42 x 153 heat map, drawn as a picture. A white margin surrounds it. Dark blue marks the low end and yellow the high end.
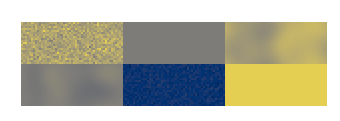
The table splits into 2 rows of 3 panels. Panel 1,1: high, fine-grained. Panel 1,2: middling, flat. Panel 1,3: high, smooth. Panel 2,1: middling, smooth, faint in contrast. Panel 2,2: very low, fine-grained, faint in contrast. Panel 2,3: very high, flat.
